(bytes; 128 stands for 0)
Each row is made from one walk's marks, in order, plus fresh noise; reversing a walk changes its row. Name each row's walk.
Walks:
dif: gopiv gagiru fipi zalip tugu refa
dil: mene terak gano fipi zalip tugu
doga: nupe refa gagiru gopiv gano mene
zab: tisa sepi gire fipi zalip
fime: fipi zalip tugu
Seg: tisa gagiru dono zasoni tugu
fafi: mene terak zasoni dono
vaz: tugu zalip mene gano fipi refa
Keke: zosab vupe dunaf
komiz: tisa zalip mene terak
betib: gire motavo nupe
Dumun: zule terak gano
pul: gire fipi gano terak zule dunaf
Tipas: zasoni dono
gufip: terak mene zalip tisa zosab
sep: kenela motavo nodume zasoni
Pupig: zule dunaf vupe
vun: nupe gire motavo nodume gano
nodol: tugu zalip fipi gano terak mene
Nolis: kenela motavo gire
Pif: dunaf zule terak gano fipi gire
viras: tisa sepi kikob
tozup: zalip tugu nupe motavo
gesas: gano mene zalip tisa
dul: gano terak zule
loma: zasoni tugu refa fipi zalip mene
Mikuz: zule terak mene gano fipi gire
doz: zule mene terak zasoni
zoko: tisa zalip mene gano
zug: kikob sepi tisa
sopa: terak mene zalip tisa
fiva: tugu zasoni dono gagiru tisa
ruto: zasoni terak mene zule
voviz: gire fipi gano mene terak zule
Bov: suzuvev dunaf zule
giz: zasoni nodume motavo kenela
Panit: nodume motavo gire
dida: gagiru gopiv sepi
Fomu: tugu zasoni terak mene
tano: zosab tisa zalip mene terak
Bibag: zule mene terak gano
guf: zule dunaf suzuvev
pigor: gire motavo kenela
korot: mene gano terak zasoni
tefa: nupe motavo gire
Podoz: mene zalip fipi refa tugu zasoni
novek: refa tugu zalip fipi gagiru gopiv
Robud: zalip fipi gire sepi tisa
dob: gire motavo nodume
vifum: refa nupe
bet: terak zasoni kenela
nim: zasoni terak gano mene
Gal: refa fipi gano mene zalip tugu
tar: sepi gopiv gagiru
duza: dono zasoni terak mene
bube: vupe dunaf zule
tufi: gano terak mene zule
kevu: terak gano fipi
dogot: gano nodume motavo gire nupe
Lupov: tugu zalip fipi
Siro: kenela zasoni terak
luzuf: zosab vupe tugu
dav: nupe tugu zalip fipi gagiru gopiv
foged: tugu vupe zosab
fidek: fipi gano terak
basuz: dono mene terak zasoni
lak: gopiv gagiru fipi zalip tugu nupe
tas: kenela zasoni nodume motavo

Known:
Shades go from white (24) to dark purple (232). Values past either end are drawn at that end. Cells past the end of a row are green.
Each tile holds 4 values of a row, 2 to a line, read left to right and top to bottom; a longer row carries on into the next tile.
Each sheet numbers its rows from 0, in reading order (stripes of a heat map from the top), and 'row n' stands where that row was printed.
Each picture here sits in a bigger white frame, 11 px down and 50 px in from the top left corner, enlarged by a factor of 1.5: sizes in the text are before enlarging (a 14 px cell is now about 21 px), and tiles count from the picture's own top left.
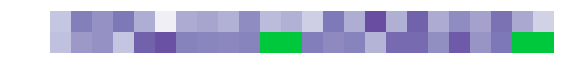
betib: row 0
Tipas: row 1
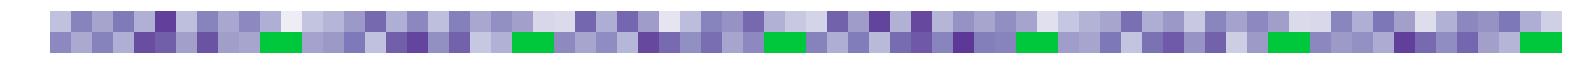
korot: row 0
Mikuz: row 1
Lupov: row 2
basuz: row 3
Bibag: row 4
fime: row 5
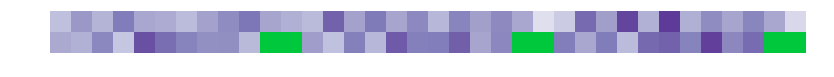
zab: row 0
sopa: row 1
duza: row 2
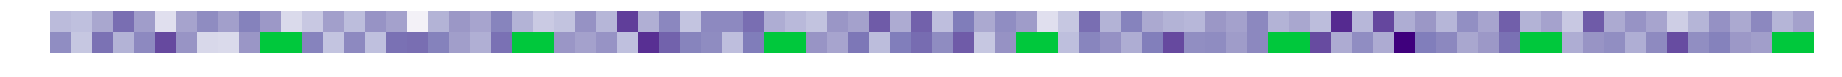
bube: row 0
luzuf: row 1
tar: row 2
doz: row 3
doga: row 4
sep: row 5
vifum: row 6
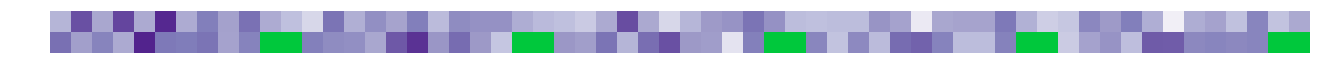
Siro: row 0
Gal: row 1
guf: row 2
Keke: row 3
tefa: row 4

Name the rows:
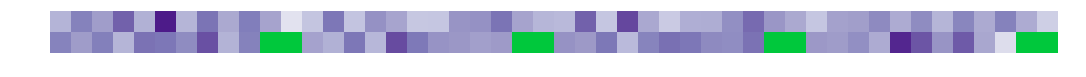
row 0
ruto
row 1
zoko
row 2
Seg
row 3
fidek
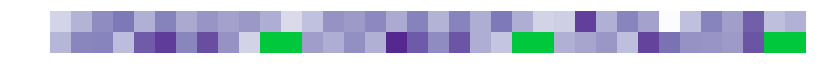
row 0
voviz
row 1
kevu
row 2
tozup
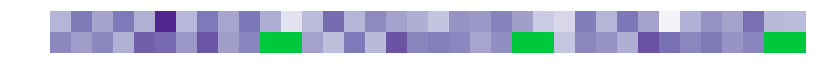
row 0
nim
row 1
komiz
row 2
dav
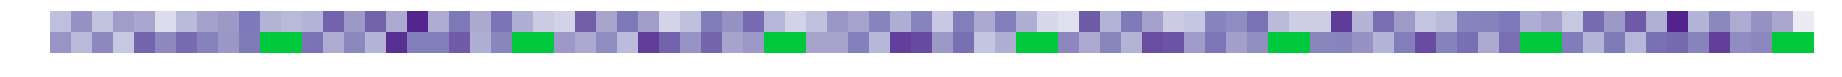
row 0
tano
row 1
bet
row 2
nodol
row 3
tufi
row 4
vaz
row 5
novek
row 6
fafi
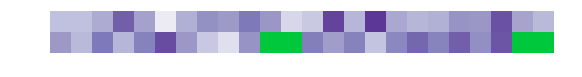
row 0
Pupig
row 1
fiva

